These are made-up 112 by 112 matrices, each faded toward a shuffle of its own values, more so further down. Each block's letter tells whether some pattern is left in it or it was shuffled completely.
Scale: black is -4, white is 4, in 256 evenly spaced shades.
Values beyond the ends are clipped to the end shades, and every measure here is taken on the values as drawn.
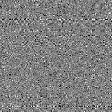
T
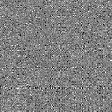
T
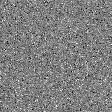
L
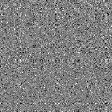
T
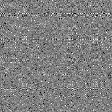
T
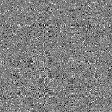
T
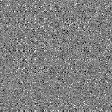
T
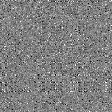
T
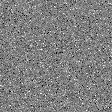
L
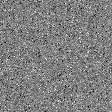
L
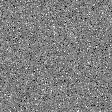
L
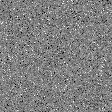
L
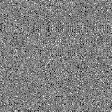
T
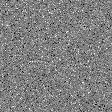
L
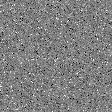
L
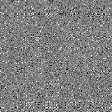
T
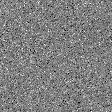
L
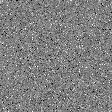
L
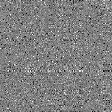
T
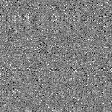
T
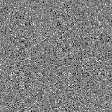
T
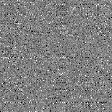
T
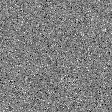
L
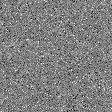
L
